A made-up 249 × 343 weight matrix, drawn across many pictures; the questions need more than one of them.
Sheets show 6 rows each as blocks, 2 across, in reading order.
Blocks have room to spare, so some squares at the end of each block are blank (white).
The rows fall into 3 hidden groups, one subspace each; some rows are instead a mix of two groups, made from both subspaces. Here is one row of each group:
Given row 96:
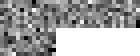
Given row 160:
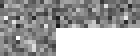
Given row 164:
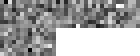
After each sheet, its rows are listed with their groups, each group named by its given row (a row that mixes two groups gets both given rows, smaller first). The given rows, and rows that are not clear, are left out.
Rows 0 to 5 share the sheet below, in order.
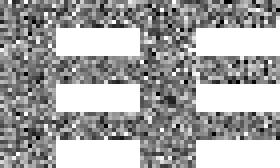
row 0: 164
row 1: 96
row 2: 164
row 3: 160
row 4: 164
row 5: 160
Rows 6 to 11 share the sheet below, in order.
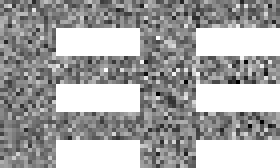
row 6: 96
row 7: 160
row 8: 164
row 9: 160
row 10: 164
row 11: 160
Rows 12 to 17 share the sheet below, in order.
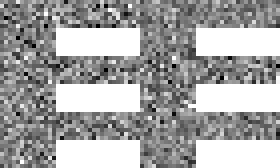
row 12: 160
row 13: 96
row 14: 164
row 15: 96
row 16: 160 and 164
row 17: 96
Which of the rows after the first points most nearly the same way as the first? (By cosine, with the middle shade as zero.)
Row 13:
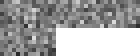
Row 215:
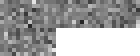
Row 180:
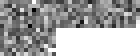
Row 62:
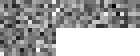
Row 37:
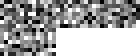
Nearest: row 62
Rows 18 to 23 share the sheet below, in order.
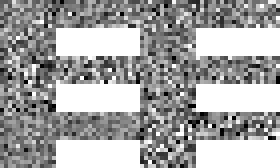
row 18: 164
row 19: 96 and 164
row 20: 96
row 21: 96
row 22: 96
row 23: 164
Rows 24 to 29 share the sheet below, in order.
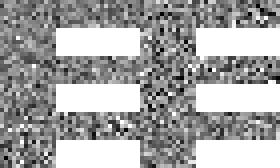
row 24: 160
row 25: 160
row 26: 96
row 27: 164
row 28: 160
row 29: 96
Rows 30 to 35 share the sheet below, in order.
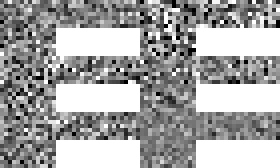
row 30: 96 and 164
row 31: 96
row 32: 164
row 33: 160
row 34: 164
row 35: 160
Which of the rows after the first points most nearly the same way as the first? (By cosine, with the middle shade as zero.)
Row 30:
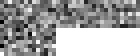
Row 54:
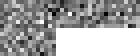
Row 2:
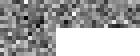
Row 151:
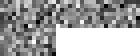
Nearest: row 2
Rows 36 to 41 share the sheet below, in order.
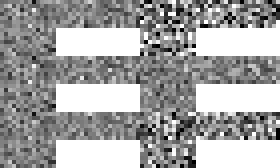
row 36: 96
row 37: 96
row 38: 96
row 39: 160
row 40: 96
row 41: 96
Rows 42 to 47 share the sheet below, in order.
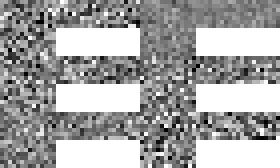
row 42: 164
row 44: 96
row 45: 164
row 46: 164
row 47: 160 and 164
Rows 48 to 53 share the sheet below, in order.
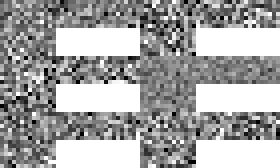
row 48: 164
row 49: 96
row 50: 164
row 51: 160
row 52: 96
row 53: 96
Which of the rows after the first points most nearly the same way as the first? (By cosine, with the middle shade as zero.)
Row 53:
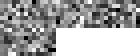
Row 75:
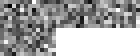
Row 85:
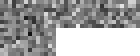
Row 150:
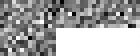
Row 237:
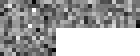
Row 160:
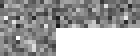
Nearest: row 237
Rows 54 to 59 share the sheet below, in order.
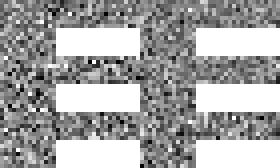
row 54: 164
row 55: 164
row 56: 160 and 164
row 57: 96
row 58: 160
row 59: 164
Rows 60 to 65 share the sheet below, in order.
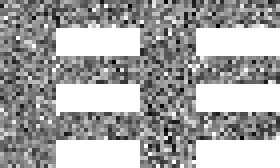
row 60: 160
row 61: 164
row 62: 164
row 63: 164
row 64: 96 and 164
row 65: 96
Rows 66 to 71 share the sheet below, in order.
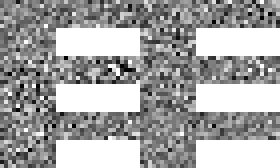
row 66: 160 and 164
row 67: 160
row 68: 160
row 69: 160
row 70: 164
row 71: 164
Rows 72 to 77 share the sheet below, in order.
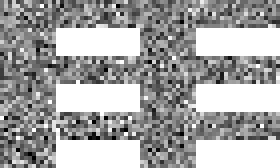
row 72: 164
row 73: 164
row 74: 164
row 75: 96
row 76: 160
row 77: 164
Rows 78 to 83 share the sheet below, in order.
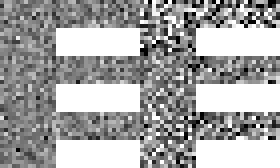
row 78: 160
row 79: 164
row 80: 164
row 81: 164
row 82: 160
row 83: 164
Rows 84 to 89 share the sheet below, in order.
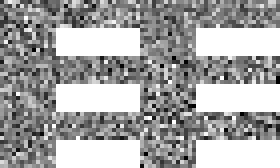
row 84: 96
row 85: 164
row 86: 160
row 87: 96
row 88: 164
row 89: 96
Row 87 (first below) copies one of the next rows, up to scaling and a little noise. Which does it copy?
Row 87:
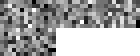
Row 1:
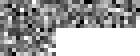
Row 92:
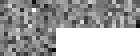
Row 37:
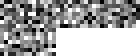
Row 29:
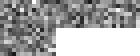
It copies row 92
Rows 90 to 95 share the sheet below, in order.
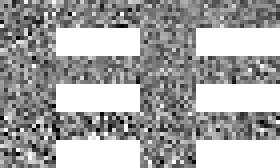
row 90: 164
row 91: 96
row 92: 96
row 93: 160
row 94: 160
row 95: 96 and 160
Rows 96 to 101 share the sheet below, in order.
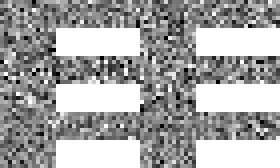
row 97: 164
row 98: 160
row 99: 164
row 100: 164
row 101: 160
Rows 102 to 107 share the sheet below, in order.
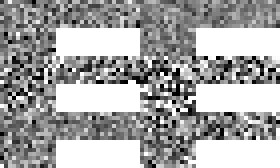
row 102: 96
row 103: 96
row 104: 164
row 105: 160
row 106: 96 and 164
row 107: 96
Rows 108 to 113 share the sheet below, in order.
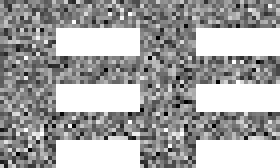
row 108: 160
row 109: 160
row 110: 164
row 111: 96 and 164
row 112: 164
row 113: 164
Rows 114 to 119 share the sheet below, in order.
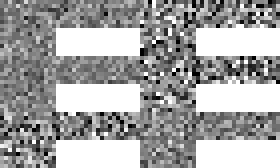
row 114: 164
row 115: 164
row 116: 164
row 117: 160
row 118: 160
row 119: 164
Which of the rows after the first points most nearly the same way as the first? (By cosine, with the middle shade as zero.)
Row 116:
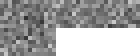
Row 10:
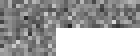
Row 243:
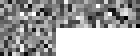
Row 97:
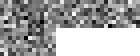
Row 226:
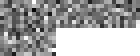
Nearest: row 97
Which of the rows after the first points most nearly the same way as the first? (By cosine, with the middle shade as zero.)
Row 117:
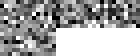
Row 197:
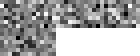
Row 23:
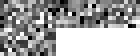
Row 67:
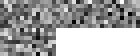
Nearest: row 67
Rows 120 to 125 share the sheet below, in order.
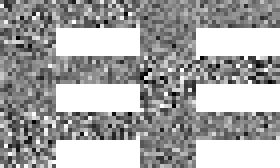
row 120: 160
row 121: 160
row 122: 164
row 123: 160 and 164
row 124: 96
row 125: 160
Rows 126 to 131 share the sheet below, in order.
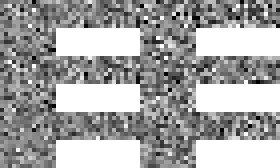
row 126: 96
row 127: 160
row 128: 96
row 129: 164
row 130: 160
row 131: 96 and 160
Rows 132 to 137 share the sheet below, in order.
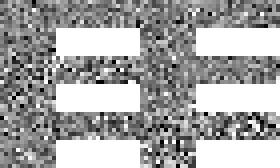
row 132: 96
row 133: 164
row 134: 164
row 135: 96
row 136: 160
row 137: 160
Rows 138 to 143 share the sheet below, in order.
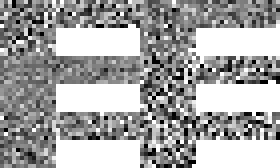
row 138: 164
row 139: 96
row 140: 164
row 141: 164
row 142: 160
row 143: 96
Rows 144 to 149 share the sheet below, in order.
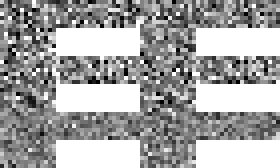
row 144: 96
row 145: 96 and 164
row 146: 160
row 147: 160
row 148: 164
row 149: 96
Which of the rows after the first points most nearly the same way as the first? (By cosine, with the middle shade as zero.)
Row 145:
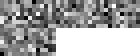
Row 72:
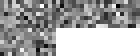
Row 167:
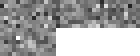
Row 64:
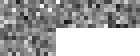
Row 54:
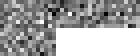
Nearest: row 72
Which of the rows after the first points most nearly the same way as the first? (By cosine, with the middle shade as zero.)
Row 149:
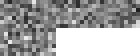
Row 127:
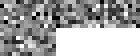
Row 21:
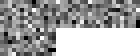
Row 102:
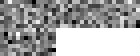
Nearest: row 127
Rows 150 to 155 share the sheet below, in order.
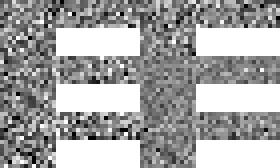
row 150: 164
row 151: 96
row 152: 160
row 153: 164
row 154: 160
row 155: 160
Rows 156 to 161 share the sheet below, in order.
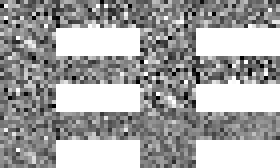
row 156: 160
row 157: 164
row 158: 96
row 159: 160
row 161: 96
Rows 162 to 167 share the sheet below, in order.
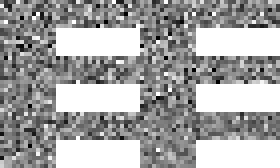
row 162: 160
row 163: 164
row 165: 164
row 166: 164
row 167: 160
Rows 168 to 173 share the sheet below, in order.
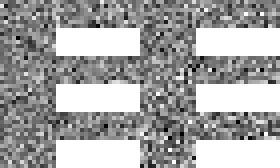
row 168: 160
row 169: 164
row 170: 164
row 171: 164
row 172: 164
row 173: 96 and 164
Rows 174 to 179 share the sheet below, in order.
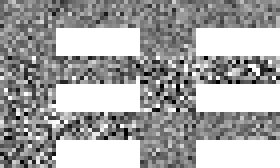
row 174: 164
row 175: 96
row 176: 96
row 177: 160
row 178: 164
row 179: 164
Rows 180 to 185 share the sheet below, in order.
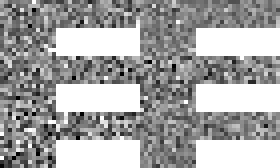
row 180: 96
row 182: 160
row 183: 96
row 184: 164
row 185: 96 and 160
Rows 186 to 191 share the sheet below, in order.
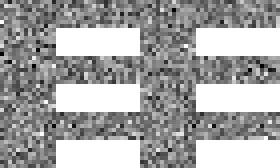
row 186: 96 and 164
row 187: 96
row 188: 96
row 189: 160
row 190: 164
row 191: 164
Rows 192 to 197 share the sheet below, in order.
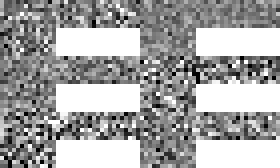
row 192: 160
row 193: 160 and 164
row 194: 160
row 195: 160
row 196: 164
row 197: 160
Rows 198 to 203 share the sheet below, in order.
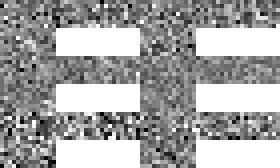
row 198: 160
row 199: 160 and 164
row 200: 96
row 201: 96
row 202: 96
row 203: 160
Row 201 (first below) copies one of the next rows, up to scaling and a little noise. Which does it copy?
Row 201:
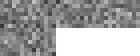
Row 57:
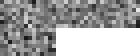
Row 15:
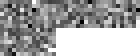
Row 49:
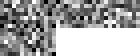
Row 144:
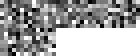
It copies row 49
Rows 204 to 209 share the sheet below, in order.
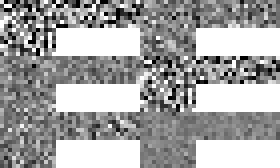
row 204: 96
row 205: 160
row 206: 96
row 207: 96
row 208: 160
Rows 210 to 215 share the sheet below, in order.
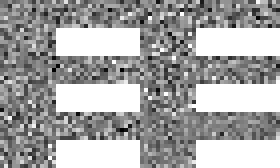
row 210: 96 and 160
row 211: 160 and 164
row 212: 164
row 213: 96
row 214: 96 and 160
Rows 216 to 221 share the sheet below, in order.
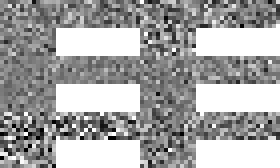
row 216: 96
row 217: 96
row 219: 160
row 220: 96 and 164
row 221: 164
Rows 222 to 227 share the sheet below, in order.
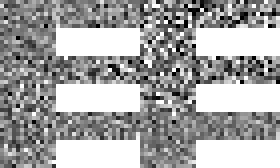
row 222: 160
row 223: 164
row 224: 160
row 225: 160
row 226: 96
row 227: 96
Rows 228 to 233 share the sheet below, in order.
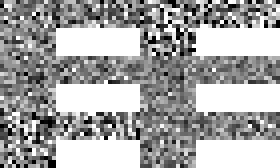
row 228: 160
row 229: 96
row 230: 164
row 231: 164
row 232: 96
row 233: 160
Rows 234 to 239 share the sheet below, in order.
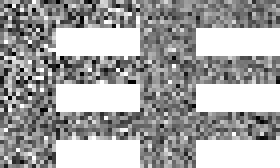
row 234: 96
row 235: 96 and 160
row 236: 96 and 164
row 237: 96
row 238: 160
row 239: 160 and 164
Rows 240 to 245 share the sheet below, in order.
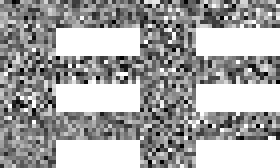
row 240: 96
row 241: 96
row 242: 160
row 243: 96 and 160
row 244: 96
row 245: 164
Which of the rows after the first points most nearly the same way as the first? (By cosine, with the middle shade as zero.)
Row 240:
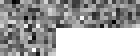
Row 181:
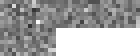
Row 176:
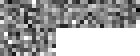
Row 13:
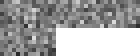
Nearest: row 176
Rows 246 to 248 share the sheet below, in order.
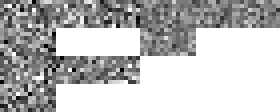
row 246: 96
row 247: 96 and 160
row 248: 164
